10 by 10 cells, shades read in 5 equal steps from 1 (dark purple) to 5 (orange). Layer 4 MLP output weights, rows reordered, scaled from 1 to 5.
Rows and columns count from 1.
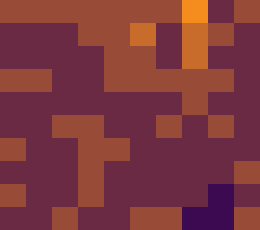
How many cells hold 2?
57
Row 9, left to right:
3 2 2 3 2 2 2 2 1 2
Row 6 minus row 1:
-1 -1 0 0 -1 -1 0 -3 1 -1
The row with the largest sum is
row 1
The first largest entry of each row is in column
8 6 8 1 8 3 1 4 1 3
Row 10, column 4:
2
